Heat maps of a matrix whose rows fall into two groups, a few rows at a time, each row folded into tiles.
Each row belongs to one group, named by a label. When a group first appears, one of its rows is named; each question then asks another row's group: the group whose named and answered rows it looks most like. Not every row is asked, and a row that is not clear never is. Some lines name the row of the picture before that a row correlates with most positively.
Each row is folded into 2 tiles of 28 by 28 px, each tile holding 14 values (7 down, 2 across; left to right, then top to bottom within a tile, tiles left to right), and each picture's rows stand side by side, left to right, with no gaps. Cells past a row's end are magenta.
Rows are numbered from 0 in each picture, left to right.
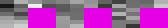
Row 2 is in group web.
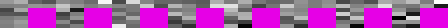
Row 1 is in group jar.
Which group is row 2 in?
web
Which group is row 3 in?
web
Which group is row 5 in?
web
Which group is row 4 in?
web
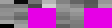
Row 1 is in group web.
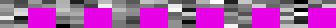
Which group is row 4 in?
web
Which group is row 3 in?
jar
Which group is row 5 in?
jar
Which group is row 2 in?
jar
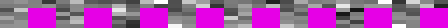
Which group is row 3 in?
web
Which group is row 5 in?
web
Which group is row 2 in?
jar
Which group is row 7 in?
web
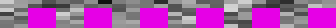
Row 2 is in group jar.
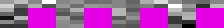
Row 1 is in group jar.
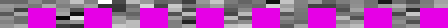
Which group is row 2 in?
web
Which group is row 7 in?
jar
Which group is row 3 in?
jar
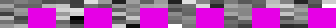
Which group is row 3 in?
web
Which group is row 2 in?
web
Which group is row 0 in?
jar
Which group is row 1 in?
jar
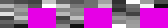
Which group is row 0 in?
web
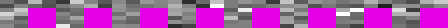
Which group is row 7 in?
jar
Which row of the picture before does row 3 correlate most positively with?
0
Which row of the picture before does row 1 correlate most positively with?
2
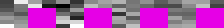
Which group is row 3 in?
web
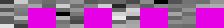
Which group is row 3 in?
web
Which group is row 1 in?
jar
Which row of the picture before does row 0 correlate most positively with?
0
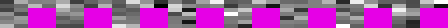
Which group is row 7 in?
jar
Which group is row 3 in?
jar
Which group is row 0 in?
web
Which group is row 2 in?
web
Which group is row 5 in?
jar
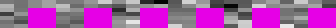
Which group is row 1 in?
jar
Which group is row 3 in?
web
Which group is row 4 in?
web
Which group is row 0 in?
jar
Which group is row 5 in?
web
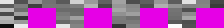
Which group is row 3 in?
web
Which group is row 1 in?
web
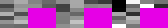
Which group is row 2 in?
web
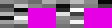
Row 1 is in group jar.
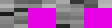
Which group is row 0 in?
jar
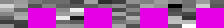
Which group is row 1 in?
jar
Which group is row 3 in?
web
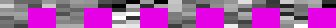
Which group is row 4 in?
web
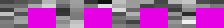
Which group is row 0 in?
web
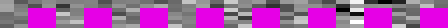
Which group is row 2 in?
jar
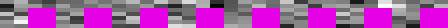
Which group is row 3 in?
web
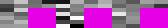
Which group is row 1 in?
web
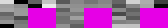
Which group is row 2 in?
web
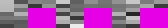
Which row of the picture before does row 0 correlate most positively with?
0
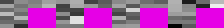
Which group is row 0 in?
web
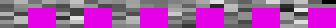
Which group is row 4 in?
jar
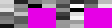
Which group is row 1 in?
jar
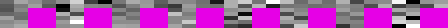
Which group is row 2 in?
web
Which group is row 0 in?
web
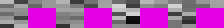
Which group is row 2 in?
jar
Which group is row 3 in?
jar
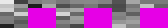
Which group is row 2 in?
web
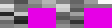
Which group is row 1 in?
jar
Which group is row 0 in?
jar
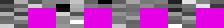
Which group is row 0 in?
web
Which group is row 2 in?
web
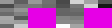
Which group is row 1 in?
web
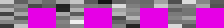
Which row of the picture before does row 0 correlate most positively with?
0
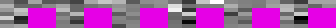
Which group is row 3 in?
jar
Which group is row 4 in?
jar
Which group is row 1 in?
jar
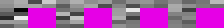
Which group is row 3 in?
jar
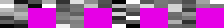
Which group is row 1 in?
web
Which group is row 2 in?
web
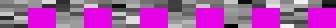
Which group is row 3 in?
web
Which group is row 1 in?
web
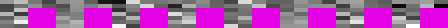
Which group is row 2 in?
web
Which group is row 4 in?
web
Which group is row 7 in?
web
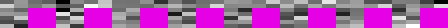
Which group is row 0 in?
web
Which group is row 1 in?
web
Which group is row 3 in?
jar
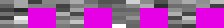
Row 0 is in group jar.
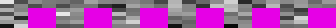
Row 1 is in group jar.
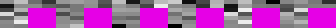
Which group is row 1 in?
web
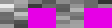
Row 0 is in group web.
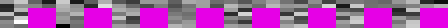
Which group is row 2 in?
jar
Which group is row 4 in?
jar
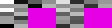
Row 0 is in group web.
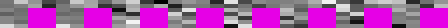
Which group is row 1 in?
web
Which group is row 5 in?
jar
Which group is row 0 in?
web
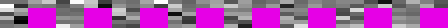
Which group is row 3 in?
jar
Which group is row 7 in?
web
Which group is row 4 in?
web
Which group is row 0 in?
jar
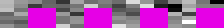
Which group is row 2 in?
web
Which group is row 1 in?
web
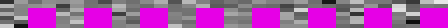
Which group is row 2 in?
jar
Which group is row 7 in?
jar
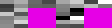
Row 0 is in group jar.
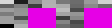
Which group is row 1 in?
jar
